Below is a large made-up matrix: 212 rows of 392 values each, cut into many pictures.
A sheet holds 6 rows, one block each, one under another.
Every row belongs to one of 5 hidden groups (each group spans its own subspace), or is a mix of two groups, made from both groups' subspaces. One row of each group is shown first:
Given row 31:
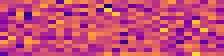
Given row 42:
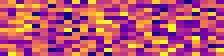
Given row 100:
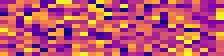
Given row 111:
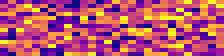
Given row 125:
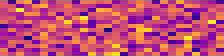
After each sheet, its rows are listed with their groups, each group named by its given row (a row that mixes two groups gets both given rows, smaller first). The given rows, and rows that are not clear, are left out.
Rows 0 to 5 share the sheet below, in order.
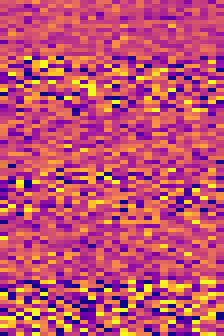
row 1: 31
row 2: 42 and 125
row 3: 31
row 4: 100
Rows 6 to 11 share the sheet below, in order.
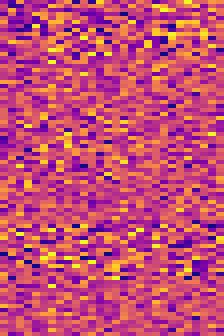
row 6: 42
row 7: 42
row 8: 100 and 125
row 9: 31
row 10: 42 and 125
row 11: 42
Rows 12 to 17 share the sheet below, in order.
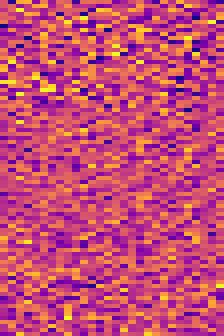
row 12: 125
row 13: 42
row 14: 125
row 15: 125
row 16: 125
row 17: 100 and 111
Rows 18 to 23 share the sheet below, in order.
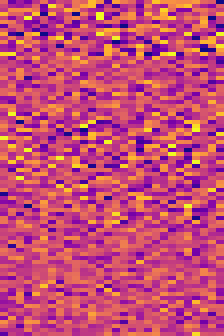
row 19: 111
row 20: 125
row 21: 125
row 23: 31
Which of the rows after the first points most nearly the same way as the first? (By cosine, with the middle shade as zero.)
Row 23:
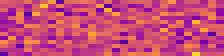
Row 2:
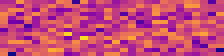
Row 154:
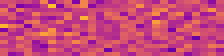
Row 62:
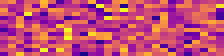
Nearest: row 62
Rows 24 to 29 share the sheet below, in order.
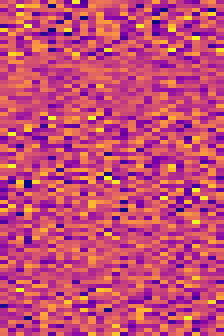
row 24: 42
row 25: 42
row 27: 31
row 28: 31
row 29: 125
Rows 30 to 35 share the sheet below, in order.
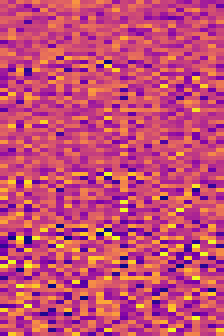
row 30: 111
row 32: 31
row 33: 31
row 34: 31
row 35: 42
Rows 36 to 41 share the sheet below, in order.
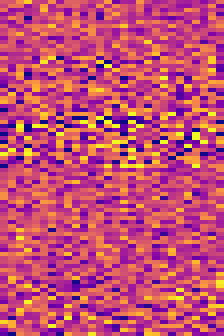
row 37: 31 and 100
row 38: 31
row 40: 42
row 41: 111
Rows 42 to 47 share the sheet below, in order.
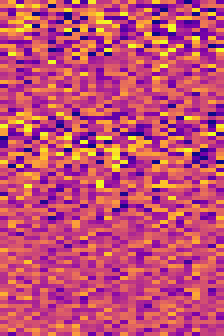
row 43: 42
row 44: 125
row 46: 125
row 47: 125
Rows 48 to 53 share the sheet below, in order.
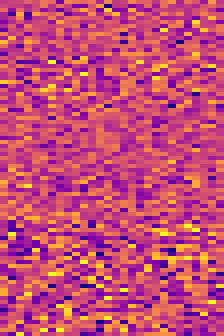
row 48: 31
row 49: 42
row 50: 42
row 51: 125
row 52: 42
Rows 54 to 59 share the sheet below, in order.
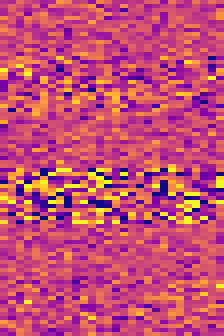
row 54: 100
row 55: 125
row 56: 100
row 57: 100
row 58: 100
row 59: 111
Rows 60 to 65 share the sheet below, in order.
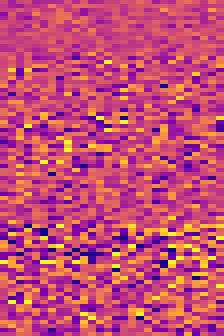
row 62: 100
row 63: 42
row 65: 111
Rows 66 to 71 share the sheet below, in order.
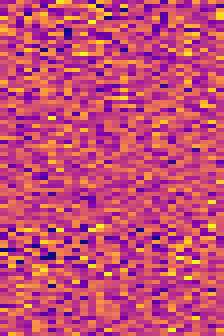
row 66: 100
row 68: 42
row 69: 31
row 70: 42
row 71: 42
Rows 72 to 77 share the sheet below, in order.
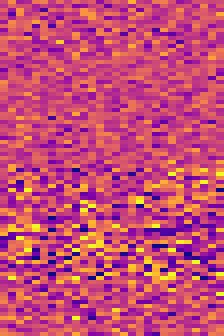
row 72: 31 and 42
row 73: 125
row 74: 42
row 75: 111
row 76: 42 and 100
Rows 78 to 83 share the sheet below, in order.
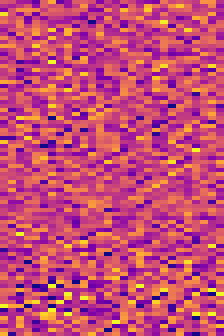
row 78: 100
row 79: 42
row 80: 42
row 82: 125
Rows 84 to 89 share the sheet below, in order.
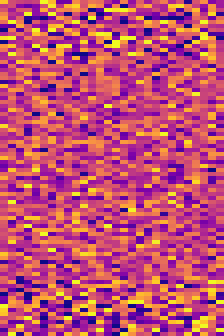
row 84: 100 and 111
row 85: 42
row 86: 31 and 100
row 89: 125
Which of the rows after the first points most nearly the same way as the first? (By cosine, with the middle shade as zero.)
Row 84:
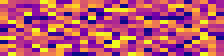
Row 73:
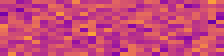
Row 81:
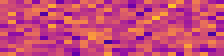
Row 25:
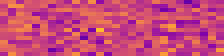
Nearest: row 81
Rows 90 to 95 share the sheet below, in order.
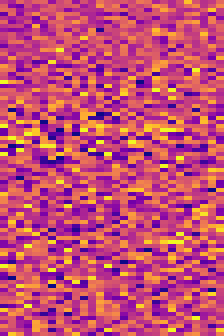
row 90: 42 and 100
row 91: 42 and 125
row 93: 125
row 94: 111
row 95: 42
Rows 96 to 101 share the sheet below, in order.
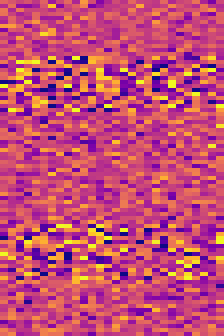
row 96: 42
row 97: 42
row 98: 31
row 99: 42
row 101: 111
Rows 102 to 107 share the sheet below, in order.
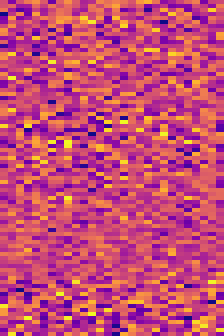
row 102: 100 and 125
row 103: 111
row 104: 100
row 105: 100
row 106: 42
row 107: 125
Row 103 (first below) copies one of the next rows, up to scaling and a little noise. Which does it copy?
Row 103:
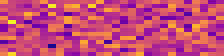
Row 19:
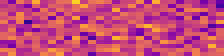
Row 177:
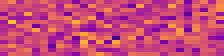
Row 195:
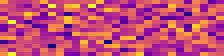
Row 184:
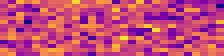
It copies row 195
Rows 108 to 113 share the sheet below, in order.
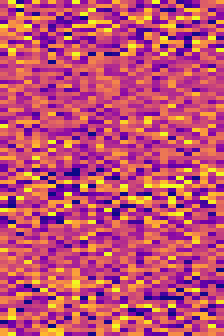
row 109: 42
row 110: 100
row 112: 125
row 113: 111
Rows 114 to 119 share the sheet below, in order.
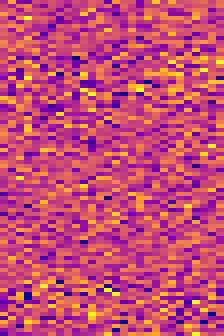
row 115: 111
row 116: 31
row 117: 125
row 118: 42 and 125
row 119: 31
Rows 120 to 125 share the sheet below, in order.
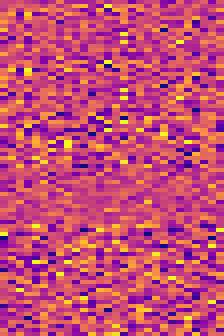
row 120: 31
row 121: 31
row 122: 100
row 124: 100
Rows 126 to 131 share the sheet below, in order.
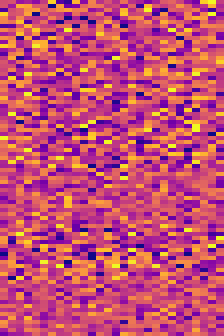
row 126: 42 and 100
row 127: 111 and 125
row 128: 125
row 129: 100
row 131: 31 and 125
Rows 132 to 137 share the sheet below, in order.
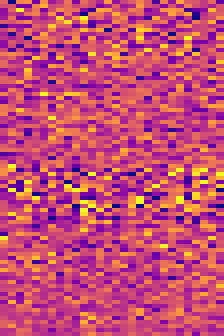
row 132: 125
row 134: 111 and 125
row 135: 111
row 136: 100
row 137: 111
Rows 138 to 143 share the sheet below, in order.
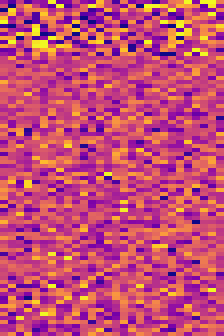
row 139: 125
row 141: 31
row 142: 42 and 100
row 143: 42 and 125
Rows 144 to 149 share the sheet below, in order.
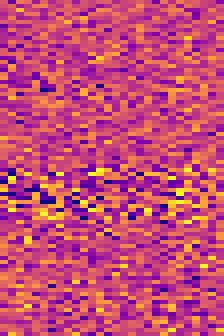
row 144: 125
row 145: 42
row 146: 125
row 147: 42
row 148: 31
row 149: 42
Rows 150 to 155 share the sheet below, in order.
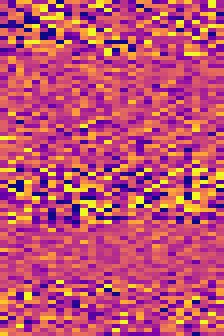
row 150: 31 and 42
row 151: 31 and 42
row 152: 125
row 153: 111
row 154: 42
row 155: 31
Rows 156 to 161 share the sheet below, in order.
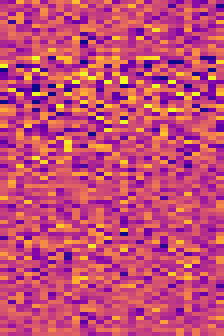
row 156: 111
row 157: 100
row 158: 100
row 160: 100
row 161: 111
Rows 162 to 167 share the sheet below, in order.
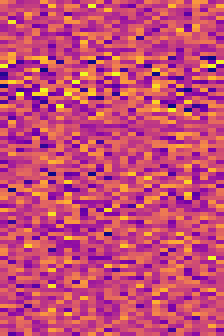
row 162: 111
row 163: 42 and 100
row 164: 42
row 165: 111
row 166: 31 and 111
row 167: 42
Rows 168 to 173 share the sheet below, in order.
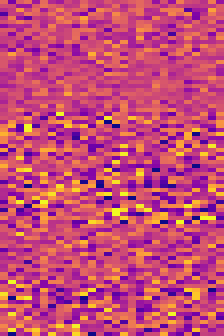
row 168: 125
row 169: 100
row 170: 31
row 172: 125
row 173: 125
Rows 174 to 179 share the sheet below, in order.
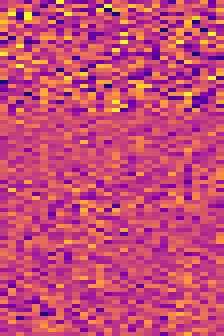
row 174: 31
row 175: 125
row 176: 125
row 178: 100
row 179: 42
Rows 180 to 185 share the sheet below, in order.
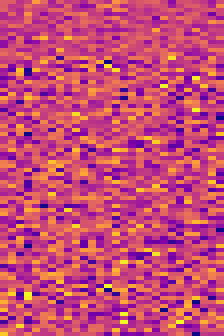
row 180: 31 and 100
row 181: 31
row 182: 111
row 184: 111
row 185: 31
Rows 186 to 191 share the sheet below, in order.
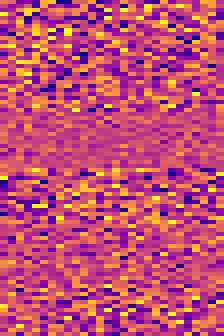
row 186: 100
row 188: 31
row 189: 100
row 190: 31
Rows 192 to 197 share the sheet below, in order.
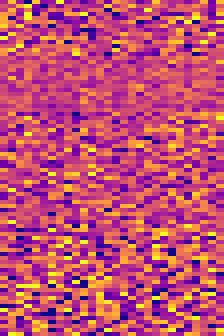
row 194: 111
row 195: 111
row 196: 42
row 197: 42
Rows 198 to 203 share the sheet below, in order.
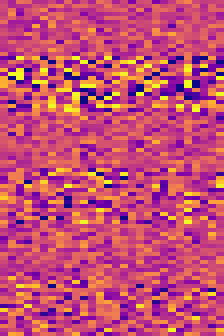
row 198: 31 and 42
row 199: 111
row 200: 111
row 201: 100
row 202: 125
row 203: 42
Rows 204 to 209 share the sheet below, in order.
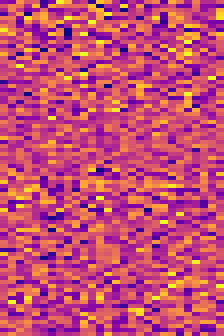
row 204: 100
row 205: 125
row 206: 42
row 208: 42
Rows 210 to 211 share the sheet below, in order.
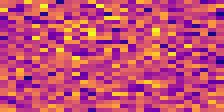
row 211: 111
